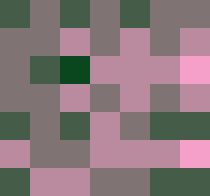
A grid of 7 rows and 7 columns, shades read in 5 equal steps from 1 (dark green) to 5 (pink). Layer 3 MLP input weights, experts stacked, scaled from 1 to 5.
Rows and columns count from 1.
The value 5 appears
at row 3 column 7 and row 6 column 7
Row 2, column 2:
3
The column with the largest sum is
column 7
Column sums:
19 21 20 24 24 21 25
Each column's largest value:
4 4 4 4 4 4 5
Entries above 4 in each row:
0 0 1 0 0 1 0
